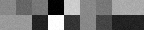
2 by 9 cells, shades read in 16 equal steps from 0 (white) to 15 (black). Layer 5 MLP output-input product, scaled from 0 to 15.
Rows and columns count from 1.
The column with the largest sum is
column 3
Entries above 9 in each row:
1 5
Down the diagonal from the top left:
7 6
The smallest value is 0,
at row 2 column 4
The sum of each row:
67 81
